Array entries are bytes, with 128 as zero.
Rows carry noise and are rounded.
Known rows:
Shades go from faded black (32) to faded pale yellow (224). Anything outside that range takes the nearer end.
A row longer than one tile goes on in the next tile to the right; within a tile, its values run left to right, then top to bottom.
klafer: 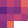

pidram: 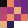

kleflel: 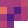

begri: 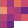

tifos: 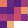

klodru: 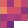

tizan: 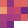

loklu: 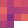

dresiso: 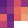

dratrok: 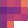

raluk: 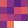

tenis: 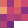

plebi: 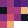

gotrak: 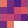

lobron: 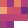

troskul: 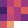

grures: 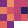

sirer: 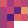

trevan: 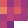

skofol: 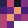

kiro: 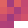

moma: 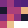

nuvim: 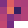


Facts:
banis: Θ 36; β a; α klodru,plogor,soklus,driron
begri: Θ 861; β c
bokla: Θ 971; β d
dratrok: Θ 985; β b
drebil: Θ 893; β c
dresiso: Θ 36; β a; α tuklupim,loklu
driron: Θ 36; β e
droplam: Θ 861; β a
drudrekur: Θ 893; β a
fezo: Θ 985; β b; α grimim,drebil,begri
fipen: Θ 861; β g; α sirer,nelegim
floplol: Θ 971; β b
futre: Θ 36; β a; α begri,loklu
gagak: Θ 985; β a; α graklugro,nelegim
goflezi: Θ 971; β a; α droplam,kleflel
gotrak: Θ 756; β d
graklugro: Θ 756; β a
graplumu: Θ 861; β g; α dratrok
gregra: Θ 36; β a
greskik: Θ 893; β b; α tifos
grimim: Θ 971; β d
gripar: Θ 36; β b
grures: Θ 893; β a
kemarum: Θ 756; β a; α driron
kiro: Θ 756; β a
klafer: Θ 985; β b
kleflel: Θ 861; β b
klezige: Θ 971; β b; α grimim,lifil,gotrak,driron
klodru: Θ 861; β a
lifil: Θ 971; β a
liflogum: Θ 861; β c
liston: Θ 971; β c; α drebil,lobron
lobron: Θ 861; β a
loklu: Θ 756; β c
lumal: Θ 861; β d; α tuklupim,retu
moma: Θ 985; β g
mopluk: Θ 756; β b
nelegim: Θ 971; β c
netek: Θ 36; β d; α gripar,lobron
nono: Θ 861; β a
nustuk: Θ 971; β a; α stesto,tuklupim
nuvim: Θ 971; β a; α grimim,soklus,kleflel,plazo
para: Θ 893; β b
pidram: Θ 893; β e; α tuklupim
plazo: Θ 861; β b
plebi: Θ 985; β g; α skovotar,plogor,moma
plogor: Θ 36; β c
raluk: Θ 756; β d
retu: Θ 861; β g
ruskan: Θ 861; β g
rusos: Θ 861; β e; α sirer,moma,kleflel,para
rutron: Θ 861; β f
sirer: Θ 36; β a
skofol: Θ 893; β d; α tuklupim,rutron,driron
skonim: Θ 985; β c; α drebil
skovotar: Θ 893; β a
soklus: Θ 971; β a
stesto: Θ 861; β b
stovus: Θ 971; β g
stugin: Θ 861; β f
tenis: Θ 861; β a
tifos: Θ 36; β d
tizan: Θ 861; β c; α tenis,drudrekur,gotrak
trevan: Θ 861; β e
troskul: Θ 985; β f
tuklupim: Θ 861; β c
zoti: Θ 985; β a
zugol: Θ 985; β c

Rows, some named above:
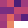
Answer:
bokla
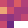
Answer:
droplam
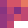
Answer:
zugol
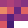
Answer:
rusos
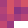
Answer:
soklus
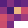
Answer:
lumal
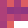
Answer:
floplol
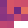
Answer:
gagak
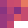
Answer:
zugol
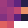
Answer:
fipen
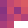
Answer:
zoti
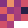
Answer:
greskik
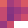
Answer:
mopluk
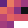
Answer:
drebil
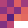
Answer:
futre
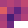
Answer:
kleflel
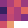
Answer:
troskul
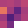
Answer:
kleflel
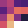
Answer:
stovus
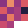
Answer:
greskik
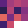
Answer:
fezo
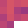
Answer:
lifil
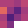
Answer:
kleflel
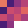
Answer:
driron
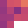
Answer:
zugol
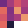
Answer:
tuklupim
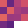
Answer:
kemarum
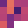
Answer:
goflezi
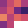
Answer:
liston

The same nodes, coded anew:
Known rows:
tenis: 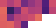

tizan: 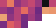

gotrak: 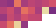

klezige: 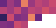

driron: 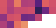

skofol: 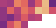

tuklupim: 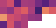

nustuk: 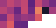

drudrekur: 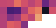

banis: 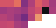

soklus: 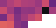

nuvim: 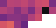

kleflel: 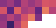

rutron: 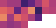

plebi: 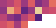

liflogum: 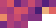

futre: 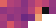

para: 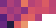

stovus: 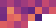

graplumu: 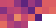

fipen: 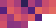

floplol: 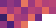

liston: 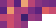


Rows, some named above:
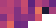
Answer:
nustuk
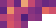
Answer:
liston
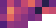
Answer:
nelegim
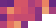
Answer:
grimim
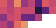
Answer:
driron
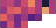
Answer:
zugol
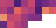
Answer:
begri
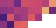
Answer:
mopluk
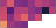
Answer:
droplam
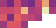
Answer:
lumal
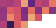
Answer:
gripar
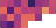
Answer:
stesto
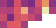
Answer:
lumal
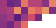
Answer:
fezo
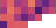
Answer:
plogor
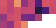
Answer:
driron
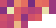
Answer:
netek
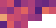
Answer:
tuklupim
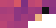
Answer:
sirer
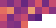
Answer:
troskul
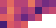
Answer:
plogor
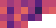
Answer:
trevan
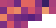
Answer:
skonim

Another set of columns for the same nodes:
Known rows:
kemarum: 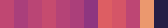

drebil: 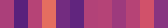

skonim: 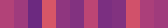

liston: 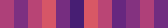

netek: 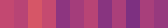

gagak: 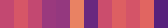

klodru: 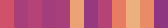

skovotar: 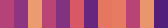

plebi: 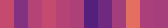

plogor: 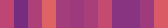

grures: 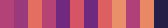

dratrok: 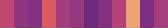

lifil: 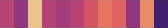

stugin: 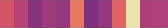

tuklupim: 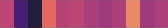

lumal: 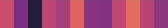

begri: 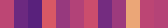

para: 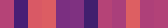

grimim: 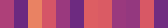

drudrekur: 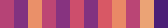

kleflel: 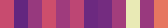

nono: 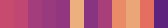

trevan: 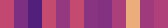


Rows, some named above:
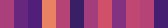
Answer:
loklu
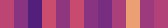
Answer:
trevan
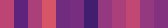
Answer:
greskik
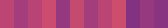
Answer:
tifos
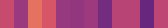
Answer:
gripar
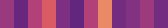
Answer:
nelegim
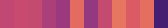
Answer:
zoti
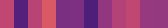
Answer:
greskik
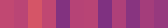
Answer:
netek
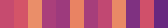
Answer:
gregra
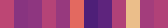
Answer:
fipen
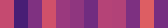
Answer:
skofol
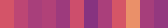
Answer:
troskul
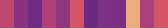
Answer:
rusos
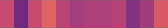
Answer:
driron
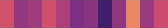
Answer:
fezo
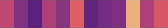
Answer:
rusos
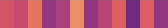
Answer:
banis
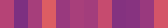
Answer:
plogor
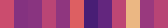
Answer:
fipen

